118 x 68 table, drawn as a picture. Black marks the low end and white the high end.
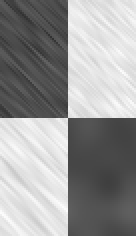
It is made of 2 by 2 panels. Panel 1,1: low, slanting down to the right, faint in contrast. Panel 1,2: very high, slanting down to the right, faint in contrast. Panel 2,1: very high, slanting down to the right, faint in contrast. Panel 2,2: low, smooth, faint in contrast.
